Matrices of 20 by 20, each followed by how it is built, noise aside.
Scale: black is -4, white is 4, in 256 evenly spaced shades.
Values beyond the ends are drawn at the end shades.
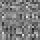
low rank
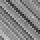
Toeplitz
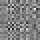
low rank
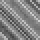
Toeplitz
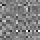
low rank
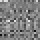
low rank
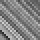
Toeplitz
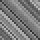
Toeplitz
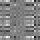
low rank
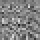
low rank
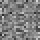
low rank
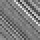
Toeplitz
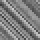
Toeplitz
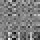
low rank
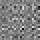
low rank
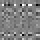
low rank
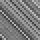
Toeplitz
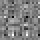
low rank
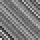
Toeplitz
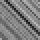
Toeplitz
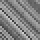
Toeplitz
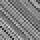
Toeplitz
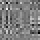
low rank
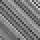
Toeplitz
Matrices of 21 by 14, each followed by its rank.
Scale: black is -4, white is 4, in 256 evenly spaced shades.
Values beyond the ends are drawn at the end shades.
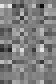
two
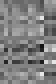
two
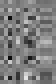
two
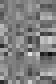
two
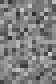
full rank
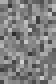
full rank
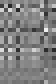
two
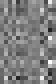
two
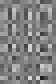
two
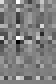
two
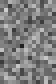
full rank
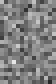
full rank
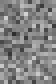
full rank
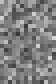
full rank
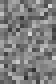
full rank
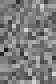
full rank
